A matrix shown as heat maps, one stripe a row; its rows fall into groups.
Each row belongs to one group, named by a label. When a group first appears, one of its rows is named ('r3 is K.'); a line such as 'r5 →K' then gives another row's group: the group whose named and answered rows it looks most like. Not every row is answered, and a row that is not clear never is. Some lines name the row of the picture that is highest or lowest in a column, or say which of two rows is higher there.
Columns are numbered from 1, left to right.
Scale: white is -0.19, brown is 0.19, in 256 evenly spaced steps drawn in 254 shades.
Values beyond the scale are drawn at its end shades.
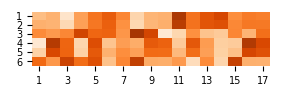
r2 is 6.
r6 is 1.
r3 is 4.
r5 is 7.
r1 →6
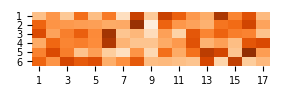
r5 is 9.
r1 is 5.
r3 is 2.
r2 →5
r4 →2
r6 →1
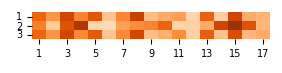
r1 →1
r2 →5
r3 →1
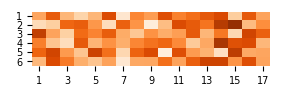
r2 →6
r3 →2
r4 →5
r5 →4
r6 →9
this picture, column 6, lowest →2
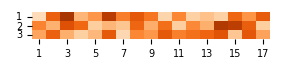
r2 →5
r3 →9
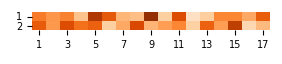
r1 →4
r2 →1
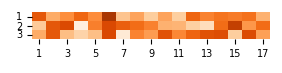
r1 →2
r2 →4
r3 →9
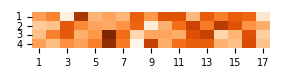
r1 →5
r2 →6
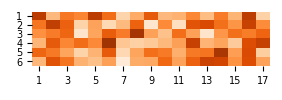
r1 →2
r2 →9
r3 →4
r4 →2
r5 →9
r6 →9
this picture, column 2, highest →2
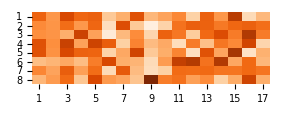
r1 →1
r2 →6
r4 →2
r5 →1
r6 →6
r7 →6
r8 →7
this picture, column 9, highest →8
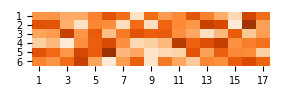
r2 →9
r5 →2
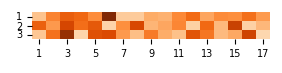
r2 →1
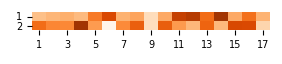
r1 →6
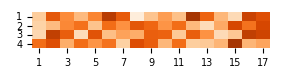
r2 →4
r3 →7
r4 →4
